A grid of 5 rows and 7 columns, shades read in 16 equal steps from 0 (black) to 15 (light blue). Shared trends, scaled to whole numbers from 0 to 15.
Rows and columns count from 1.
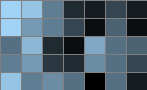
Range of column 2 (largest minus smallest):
5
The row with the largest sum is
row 3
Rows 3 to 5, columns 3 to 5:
3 1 12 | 4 3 10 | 10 8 0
